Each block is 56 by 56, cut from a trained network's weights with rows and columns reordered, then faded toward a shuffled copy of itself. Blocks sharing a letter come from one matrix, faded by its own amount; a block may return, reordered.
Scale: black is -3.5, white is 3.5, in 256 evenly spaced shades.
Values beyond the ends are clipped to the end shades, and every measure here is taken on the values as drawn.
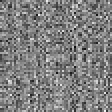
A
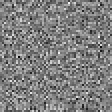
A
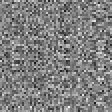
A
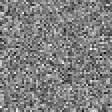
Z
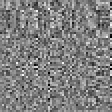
A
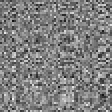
A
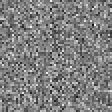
Z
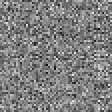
Z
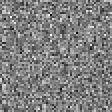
Z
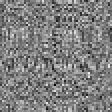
A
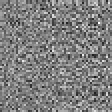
A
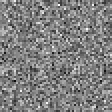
Z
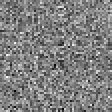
Z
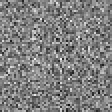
Z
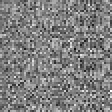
A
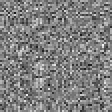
A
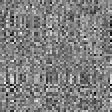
A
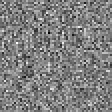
Z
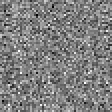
Z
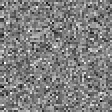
Z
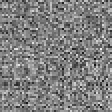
A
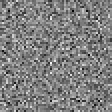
Z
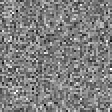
Z
